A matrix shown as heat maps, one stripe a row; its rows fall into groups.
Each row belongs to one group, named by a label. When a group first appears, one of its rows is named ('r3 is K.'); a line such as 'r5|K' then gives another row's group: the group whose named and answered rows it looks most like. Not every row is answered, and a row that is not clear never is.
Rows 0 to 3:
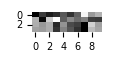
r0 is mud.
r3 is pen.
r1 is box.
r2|pen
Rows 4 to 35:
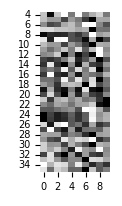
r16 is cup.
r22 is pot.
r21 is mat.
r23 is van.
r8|mud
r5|pen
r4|box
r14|cup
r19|cup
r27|cup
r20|cup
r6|van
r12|pen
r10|pen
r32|cup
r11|box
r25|mud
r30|pen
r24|mud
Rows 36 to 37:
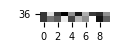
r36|cup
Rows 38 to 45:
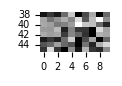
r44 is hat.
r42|pen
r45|cup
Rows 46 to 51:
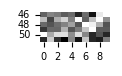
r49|van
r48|van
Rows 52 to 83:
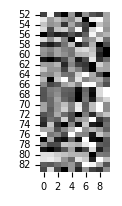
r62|pen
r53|box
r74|cup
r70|box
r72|hat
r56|mud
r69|hat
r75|pot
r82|van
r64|pot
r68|hat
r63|pen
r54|pen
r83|cup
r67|hat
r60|pot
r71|box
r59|pot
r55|box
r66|van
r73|van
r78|van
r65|box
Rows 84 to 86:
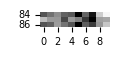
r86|hat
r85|pen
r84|hat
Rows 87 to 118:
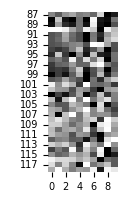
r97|van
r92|hat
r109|box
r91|hat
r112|hat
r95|cup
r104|box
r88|cup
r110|box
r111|pen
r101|mat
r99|mud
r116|mat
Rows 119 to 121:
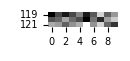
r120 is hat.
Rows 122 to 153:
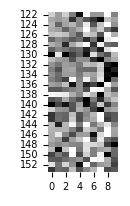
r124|box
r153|van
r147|pot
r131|pen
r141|pen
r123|pen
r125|pot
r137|van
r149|box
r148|pot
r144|box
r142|van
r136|pen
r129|hat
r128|pot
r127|hat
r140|mud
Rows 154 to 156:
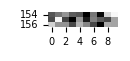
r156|pen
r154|hat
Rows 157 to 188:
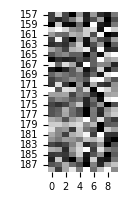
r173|pen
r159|cup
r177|hat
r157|cup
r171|cup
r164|pot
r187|hat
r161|pot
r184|pot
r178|pot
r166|mud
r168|mud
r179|mat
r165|hat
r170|van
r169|hat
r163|mud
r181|pot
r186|cup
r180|pen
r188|box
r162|cup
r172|box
